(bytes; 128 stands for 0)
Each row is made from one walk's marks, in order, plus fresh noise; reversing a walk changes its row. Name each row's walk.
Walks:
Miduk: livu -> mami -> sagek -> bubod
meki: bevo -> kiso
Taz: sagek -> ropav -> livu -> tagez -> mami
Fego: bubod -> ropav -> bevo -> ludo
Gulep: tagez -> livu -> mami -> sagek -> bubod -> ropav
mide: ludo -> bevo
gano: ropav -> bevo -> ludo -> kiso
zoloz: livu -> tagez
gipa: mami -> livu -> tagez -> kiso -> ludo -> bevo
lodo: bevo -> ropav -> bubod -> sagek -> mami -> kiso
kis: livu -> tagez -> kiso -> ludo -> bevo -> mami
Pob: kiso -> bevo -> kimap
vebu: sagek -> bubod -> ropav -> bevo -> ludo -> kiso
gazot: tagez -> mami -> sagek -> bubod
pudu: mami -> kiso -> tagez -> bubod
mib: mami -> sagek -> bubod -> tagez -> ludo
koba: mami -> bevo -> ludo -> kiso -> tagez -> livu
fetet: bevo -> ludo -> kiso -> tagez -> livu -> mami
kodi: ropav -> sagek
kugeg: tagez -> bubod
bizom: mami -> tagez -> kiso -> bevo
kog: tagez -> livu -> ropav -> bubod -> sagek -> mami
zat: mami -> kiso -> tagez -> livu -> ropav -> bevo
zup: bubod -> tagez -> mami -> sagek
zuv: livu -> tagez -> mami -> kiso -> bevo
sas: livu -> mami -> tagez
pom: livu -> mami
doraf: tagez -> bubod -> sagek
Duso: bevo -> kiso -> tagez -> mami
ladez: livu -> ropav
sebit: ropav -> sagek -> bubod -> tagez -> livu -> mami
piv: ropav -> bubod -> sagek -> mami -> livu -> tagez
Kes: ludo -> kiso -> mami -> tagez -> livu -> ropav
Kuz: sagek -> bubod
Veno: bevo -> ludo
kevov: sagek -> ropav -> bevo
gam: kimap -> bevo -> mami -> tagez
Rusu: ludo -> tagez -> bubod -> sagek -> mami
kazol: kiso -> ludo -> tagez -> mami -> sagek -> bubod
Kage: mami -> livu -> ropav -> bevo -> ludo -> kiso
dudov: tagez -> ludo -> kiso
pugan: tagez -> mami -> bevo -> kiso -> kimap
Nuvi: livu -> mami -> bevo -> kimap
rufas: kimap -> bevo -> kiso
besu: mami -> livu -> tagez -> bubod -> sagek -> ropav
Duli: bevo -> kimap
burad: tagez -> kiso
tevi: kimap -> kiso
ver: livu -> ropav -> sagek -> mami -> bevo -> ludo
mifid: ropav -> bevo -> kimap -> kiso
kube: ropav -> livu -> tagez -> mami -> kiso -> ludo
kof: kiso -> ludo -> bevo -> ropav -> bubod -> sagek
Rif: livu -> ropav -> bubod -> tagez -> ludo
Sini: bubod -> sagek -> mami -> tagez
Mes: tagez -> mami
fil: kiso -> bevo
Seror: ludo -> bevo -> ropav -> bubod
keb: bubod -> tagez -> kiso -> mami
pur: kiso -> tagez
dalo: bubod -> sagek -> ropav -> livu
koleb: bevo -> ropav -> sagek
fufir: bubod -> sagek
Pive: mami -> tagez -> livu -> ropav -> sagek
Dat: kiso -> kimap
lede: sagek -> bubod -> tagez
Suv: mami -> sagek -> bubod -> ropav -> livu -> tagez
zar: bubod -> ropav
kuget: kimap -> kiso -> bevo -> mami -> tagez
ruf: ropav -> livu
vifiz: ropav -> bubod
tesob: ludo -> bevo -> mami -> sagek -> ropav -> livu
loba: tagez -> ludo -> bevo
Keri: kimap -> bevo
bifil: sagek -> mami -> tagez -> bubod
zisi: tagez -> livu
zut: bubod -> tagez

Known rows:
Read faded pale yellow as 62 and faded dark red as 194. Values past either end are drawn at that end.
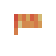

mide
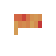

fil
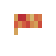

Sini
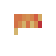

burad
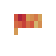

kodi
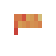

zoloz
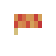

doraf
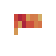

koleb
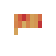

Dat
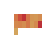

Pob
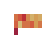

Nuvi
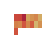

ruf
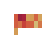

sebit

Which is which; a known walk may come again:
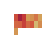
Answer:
kodi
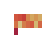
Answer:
Kage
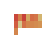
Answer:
Seror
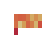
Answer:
gipa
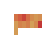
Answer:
fil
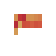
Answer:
Keri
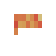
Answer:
zisi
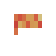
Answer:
Gulep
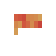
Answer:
meki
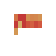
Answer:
Duli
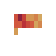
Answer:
kevov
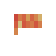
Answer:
Veno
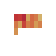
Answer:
gano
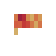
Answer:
vebu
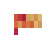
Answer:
ver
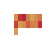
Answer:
kuget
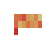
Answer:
zuv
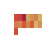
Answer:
ruf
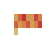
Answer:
zut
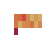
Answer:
pom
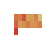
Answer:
zoloz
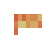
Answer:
Kes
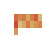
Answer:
Rusu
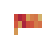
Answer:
koleb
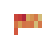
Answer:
kube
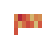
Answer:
Suv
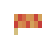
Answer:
doraf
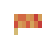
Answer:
kugeg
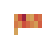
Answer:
zar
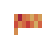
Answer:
bifil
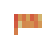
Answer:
mide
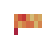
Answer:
Miduk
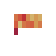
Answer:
Nuvi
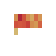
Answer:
lede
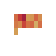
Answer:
vifiz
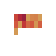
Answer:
mifid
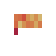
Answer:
sas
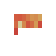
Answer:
koba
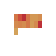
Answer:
Pob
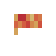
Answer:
Sini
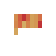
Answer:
Dat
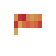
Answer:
rufas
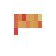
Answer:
kis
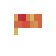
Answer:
fufir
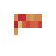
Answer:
gam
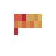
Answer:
ladez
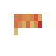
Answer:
burad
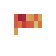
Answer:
sebit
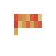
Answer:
loba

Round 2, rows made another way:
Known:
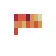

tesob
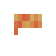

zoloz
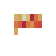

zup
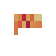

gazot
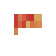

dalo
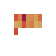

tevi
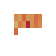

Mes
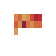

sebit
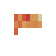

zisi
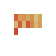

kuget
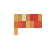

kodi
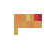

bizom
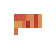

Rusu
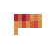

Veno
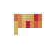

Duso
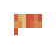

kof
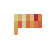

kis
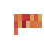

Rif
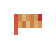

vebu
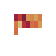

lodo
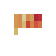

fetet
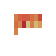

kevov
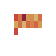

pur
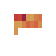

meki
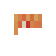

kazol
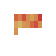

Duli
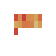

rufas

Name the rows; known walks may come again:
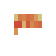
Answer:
Miduk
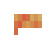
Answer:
zoloz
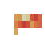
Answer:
keb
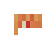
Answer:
kazol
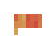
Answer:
koleb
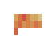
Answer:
sas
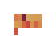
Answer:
burad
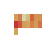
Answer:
bifil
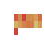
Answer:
rufas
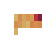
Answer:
gipa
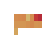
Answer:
bizom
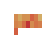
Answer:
doraf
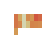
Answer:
koba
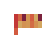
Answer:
Suv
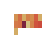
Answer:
kube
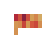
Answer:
Veno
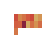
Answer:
Fego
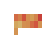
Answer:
Duli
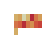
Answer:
zup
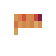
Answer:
zat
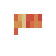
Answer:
kof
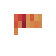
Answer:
piv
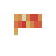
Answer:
kodi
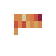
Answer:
Taz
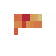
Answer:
ver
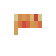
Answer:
zuv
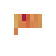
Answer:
loba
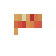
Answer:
fufir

